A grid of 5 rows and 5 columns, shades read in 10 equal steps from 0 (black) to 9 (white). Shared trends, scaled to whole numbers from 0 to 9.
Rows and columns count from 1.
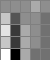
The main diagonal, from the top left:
5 3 6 5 4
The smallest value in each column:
5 0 5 4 4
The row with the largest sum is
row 1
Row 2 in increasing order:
3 4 5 5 7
